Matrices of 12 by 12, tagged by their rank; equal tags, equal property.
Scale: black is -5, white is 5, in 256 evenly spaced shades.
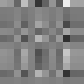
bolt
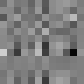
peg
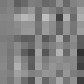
peg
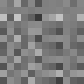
peg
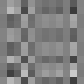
bolt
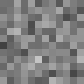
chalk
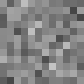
chalk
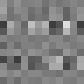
peg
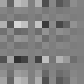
bolt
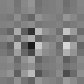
bolt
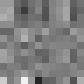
peg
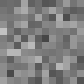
chalk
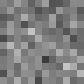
chalk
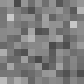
chalk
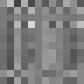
peg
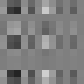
bolt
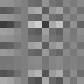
bolt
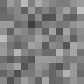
chalk
